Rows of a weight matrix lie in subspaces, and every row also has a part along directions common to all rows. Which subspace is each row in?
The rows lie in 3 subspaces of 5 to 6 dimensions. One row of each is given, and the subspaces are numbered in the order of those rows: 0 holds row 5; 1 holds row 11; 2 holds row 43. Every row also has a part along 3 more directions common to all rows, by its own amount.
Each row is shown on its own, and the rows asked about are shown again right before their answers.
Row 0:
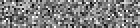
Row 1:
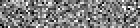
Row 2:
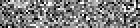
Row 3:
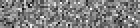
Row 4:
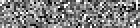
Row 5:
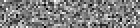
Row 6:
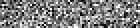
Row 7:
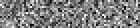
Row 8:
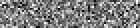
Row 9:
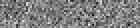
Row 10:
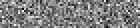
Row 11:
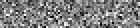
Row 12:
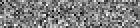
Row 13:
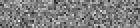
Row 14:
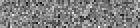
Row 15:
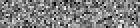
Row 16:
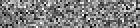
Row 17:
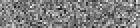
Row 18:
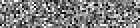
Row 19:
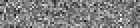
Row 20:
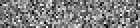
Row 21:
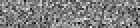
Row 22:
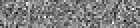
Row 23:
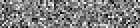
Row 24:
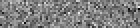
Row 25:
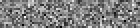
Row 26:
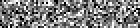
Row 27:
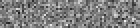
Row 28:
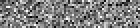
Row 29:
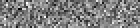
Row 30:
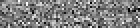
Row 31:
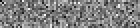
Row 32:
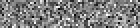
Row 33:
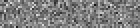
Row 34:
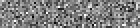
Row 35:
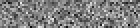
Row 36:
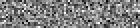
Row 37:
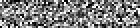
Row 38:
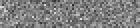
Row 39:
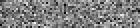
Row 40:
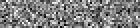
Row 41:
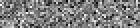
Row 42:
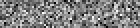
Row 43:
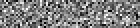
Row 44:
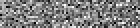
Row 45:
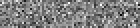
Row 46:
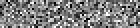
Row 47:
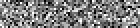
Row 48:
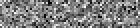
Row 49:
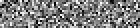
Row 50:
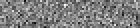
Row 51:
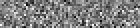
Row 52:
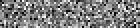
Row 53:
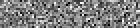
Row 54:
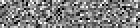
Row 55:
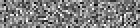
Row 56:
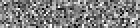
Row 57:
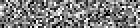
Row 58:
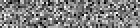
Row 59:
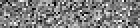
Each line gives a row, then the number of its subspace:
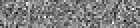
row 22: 1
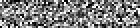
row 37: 2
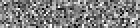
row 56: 1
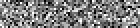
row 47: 0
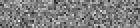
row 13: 1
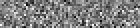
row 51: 1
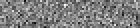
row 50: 2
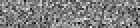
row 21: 2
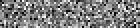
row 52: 1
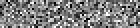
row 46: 0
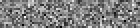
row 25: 1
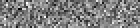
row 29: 1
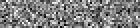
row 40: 2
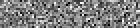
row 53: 0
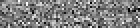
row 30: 2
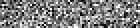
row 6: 1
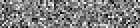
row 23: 0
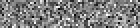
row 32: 0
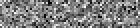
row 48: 2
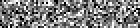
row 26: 2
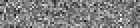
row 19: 0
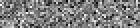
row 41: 1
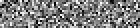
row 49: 0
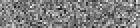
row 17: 0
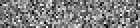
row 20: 1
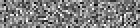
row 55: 0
